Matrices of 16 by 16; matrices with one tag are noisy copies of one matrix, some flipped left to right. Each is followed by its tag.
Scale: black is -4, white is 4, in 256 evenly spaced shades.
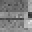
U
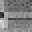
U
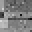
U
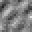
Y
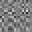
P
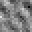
Y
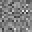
P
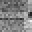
U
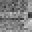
U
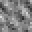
Y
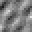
Y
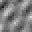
Y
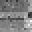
U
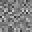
P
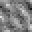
Y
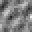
Y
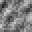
Y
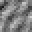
Y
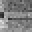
U
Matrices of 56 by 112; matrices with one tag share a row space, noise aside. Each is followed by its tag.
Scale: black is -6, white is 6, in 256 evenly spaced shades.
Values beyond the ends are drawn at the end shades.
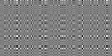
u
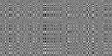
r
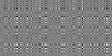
u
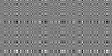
u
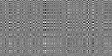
r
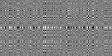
r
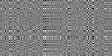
r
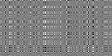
r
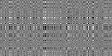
r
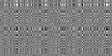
u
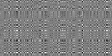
u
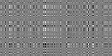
r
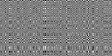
r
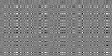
u
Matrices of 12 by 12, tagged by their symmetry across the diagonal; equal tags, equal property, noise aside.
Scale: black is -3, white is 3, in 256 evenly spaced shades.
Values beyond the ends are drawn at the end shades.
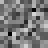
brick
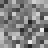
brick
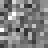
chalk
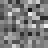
chalk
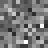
brick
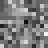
chalk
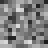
chalk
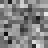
chalk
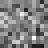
chalk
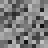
brick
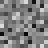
brick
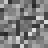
brick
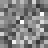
brick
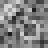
brick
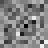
brick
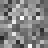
chalk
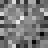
brick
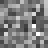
chalk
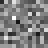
chalk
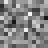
chalk
